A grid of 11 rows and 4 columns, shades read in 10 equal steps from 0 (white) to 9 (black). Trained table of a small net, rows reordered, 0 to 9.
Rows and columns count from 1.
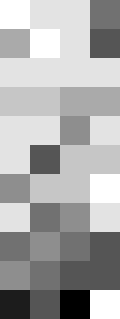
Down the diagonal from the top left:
0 0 1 3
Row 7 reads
4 2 2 0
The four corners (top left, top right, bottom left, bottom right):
0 5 8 0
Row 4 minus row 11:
-6 -4 -6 3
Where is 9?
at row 11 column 3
